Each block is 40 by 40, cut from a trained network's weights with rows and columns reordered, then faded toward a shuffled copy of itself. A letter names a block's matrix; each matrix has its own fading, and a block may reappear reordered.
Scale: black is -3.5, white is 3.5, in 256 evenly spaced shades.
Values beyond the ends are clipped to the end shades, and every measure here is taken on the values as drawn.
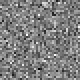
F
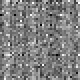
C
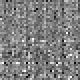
C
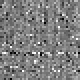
C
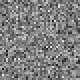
F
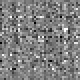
C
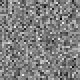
F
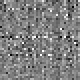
C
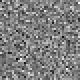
F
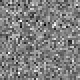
F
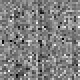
C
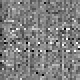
C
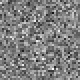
F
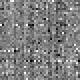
C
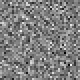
F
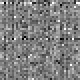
C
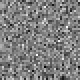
F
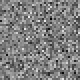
F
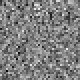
F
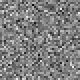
F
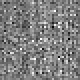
C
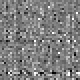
C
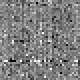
C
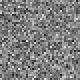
F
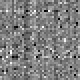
C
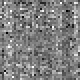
C
